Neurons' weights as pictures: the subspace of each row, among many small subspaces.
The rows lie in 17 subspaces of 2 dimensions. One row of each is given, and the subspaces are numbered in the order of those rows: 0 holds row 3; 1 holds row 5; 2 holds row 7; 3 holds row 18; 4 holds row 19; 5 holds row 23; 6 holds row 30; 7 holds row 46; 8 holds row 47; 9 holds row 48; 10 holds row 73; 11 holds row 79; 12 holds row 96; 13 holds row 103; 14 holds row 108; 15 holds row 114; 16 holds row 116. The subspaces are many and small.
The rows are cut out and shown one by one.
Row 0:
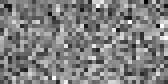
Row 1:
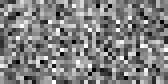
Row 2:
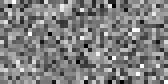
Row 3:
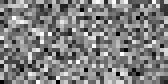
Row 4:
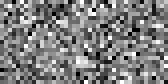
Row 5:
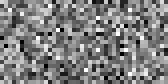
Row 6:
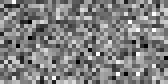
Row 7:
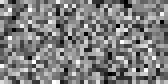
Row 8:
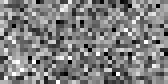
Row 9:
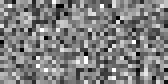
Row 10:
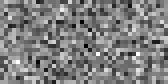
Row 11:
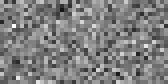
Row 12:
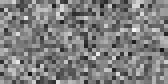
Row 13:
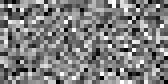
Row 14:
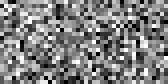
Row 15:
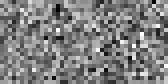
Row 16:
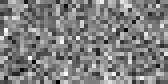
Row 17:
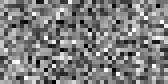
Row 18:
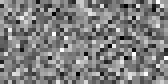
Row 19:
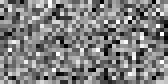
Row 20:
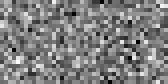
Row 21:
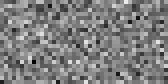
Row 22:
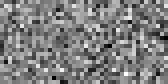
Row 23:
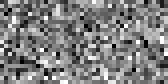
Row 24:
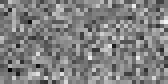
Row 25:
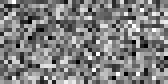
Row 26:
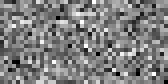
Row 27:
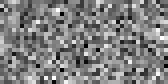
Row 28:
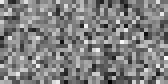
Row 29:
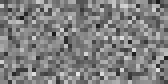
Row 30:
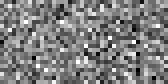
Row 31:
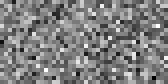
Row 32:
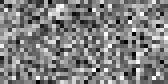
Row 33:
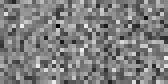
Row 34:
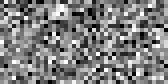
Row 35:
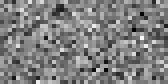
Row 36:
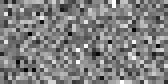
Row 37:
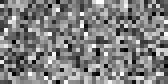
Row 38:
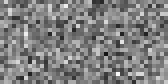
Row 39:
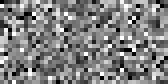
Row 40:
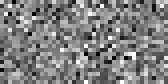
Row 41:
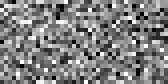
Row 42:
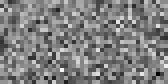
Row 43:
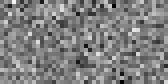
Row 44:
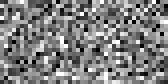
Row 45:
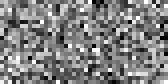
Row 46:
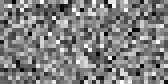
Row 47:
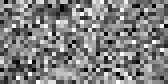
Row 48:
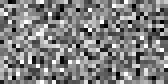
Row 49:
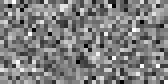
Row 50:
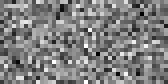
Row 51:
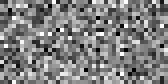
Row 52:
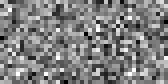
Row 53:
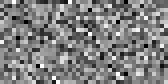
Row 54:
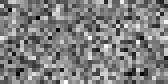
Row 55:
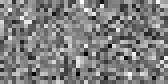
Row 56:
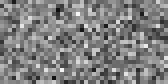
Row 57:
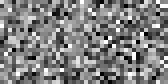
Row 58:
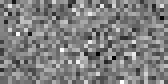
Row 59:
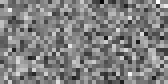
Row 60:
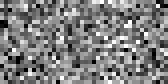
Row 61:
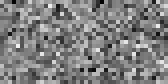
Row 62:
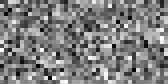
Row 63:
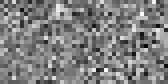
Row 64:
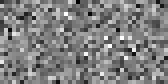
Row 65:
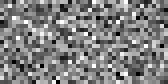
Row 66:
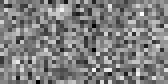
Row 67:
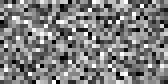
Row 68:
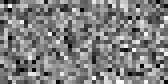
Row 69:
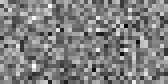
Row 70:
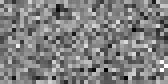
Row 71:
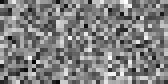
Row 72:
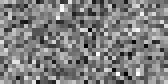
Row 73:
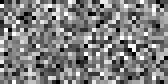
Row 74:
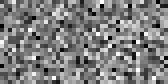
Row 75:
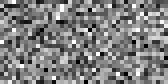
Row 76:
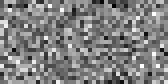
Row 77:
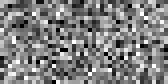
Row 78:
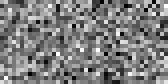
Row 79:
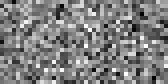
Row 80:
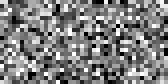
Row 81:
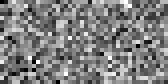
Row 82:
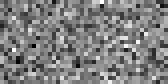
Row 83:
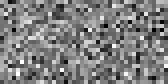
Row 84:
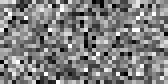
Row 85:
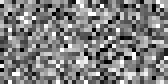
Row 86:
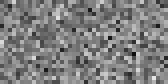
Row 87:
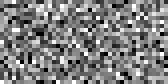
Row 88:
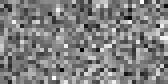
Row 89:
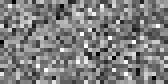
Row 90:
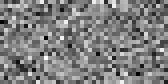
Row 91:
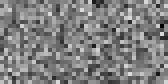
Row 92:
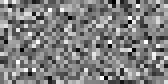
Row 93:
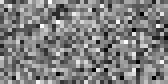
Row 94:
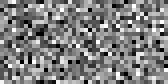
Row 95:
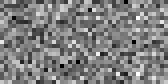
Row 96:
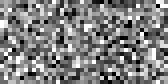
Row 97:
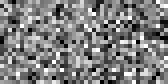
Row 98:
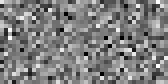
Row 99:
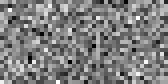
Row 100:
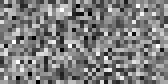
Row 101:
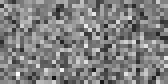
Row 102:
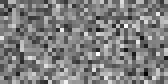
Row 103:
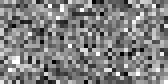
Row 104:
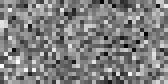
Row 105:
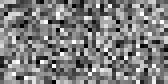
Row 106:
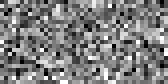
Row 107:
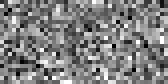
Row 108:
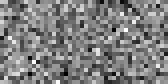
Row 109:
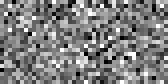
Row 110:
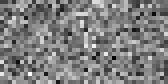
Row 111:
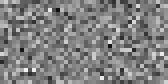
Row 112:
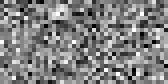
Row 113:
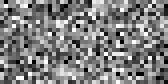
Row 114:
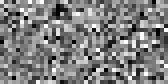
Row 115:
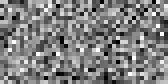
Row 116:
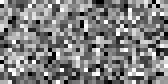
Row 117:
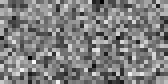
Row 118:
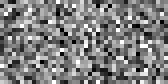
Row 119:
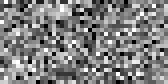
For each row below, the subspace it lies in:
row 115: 4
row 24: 9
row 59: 6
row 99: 9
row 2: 7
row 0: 13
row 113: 15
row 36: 10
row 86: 6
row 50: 11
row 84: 16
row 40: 3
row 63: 15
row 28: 14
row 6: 1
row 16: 14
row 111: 10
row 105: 2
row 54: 0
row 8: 14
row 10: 14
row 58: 3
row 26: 13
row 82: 12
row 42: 16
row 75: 0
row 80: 0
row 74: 6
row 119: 8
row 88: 13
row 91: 13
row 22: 13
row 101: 11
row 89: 6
